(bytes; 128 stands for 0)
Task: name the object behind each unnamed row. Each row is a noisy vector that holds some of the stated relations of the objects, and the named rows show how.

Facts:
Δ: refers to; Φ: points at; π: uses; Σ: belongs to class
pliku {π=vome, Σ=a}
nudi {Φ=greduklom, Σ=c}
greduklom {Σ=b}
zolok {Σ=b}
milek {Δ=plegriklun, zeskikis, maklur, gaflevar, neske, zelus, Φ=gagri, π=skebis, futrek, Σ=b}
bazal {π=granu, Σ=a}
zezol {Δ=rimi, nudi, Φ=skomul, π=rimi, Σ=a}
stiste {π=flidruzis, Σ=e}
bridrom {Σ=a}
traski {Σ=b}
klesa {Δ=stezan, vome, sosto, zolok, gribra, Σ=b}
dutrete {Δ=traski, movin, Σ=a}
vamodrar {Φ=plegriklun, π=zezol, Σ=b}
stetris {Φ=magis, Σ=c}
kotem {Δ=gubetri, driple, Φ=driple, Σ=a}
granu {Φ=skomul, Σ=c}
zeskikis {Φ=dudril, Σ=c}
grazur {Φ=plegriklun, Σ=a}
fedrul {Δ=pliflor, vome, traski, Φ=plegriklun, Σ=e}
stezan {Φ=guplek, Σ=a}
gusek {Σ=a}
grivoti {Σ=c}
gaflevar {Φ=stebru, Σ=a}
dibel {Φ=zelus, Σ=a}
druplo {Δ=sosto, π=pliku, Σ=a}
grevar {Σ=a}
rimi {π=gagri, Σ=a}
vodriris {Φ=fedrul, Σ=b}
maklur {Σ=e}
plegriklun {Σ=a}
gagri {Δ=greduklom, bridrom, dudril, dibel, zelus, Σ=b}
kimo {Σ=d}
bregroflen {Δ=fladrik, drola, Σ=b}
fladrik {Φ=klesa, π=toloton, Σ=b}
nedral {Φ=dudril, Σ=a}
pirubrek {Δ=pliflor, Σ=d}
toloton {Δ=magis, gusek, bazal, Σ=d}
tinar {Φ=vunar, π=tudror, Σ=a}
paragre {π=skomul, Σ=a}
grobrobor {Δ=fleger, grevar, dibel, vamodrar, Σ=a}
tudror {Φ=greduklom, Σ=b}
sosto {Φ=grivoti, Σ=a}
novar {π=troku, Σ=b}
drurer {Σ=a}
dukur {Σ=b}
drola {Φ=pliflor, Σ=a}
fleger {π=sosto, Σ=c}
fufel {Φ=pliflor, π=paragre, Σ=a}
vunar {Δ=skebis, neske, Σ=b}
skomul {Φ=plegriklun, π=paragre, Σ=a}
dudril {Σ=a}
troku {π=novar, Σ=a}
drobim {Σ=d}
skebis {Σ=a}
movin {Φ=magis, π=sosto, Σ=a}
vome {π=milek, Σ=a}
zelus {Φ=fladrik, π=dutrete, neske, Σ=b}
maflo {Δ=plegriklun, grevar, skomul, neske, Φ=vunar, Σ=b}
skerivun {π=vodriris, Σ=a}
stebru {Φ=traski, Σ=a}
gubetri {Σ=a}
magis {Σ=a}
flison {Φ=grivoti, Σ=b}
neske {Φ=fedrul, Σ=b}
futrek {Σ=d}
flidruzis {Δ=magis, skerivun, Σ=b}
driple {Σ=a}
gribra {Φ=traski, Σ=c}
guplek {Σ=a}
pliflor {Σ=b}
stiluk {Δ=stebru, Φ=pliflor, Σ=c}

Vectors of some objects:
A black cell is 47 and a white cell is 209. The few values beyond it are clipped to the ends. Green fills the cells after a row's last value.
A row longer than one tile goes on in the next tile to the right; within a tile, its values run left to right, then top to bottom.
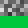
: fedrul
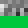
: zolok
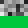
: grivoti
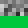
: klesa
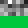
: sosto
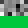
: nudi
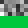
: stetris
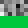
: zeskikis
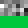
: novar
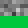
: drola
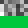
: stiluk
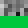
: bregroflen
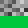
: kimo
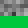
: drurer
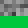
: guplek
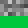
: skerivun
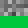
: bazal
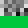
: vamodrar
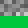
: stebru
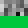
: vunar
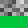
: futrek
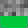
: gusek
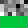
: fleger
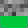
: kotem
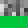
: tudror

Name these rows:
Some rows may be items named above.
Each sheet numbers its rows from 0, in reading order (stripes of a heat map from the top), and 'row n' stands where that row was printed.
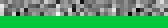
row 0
vodriris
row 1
rimi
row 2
gribra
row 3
drola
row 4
neske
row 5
futrek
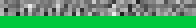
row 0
fladrik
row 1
zolok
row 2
gagri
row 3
skerivun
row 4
grivoti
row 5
dibel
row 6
tinar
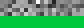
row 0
toloton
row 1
sosto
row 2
dudril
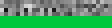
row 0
zelus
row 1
traski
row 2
plegriklun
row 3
zezol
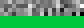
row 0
tinar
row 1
flidruzis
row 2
milek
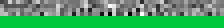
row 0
movin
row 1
druplo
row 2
dukur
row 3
milek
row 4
vodriris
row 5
stetris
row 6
magis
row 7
fufel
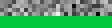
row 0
toloton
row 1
stebru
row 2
zeskikis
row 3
vome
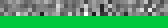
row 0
gaflevar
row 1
dutrete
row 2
greduklom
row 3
granu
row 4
skebis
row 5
maklur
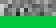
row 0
flison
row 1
grazur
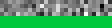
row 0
gaflevar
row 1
skomul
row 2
pliflor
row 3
nudi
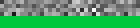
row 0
troku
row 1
dudril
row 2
pirubrek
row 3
stiste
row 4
stezan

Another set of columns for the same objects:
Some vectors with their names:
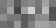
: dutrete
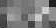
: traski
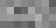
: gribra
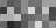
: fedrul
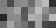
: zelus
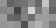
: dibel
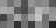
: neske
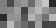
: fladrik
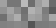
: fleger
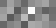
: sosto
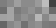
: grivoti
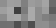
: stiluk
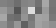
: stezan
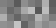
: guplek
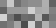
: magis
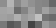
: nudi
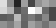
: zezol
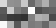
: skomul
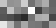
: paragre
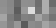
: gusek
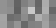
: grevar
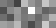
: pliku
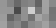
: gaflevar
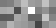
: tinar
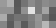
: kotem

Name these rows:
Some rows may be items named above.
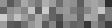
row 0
maklur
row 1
bregroflen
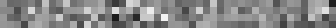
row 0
dibel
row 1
magis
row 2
novar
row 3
dibel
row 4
gribra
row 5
flidruzis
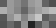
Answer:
tudror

